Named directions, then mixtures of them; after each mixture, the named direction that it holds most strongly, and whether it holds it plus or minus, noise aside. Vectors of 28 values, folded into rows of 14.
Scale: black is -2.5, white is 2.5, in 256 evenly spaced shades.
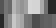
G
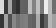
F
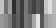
G, minus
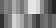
G, plus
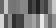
G, minus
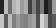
F, minus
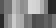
G, plus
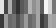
F, plus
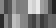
G, plus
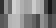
G, plus
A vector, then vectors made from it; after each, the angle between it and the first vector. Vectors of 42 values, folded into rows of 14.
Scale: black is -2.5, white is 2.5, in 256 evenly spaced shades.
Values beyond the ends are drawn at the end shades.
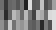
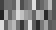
orthogonal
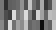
nearly parallel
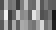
partly opposed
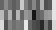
partly aligned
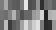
orthogonal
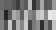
nearly parallel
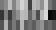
partly opposed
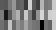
nearly parallel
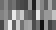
partly aligned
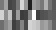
partly opposed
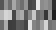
partly opposed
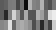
nearly parallel
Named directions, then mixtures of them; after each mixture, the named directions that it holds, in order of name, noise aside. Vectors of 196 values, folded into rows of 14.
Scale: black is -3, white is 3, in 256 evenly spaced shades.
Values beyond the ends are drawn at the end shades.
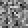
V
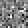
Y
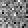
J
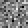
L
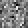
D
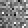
J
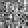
L, Y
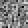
L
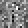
D, L, Y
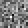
L, Y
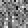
D, L, V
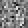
D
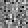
L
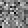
D, V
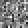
L, Y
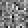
D, L, Y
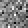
J, Y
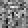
V, Y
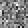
D, J, Y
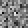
J, V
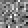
J, L, Y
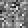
D, L, V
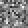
V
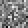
L, V, Y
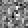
D, V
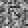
V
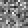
J, L, V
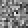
D, J, V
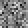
D, V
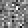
D, L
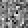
D, J, V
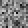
J, V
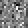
D, Y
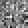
L, Y
